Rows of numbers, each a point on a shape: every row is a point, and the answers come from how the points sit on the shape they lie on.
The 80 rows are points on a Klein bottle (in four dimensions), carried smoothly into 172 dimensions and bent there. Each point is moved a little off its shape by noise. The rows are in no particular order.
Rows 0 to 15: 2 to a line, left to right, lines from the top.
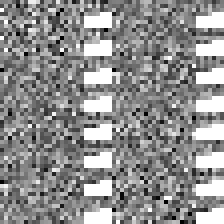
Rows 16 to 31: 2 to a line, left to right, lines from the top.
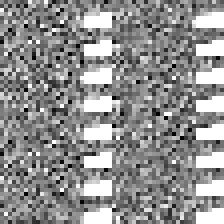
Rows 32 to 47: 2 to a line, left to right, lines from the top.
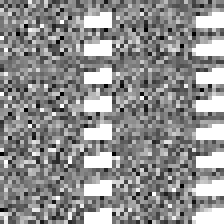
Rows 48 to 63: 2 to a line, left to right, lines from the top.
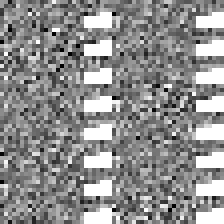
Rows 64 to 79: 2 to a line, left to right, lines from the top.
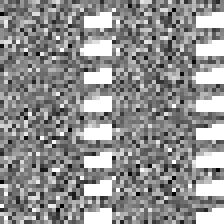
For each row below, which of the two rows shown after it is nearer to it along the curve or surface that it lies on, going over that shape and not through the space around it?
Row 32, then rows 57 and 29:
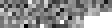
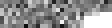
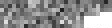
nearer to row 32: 29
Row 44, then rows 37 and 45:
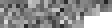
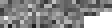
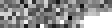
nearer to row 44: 45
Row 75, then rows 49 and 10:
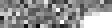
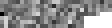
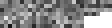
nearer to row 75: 10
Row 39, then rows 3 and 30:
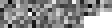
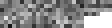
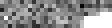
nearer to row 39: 30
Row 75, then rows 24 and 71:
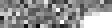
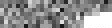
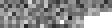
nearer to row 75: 24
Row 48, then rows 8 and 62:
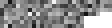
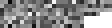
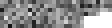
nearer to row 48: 62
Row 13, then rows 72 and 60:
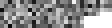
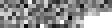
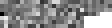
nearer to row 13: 60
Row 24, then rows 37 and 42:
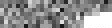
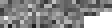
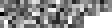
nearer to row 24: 42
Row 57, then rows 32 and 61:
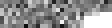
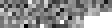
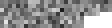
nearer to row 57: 61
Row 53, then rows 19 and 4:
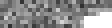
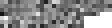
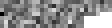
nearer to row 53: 19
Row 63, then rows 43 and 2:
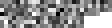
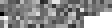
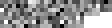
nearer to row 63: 2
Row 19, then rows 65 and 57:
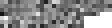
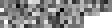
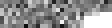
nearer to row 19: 65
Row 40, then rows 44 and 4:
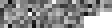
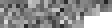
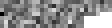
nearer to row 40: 4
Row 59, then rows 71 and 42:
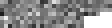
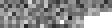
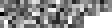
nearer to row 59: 42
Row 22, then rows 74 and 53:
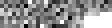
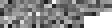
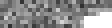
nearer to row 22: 53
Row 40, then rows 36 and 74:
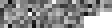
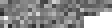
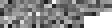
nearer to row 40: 36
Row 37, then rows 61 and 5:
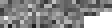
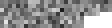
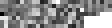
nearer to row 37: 5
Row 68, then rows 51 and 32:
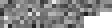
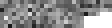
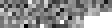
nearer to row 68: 51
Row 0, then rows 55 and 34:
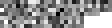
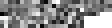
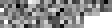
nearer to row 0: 34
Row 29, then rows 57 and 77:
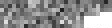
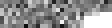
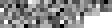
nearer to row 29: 57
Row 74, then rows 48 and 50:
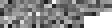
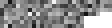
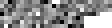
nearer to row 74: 50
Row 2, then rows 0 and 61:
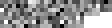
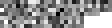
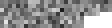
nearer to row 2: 0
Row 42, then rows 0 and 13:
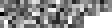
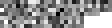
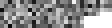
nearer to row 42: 0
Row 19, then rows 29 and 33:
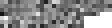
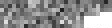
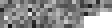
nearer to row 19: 33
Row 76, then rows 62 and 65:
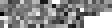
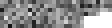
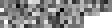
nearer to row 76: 62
